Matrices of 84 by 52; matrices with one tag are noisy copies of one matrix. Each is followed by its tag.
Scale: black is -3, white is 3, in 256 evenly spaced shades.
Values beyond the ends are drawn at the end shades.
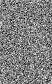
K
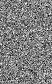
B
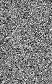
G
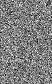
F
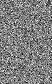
F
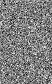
K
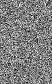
F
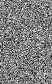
B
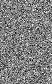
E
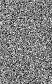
K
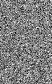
E
